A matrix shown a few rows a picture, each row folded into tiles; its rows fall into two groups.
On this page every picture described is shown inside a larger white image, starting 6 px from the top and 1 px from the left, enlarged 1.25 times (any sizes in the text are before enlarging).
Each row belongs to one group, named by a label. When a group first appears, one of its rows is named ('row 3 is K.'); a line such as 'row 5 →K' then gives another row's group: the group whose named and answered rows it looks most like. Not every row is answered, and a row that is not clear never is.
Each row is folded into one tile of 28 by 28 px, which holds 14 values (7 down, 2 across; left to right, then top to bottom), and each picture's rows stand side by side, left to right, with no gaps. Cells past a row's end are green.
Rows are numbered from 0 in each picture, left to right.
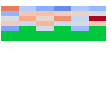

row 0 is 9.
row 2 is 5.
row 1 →5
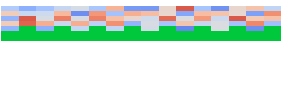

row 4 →5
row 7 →9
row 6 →5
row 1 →5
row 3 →9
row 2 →9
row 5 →9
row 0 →5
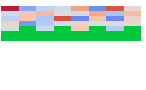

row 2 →9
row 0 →9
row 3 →9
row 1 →5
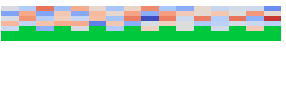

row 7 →5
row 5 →5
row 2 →9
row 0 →9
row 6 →5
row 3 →5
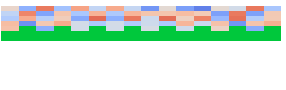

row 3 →9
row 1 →9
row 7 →9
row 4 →5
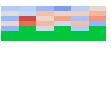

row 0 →5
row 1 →5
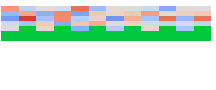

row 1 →9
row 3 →5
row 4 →5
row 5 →5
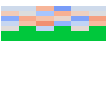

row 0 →5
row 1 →9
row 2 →5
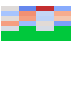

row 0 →9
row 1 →9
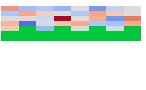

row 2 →9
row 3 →5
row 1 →5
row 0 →9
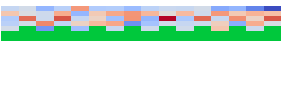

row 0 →5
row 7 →5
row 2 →9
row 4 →5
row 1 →5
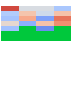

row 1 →5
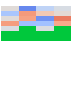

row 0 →9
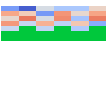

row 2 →5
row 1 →9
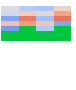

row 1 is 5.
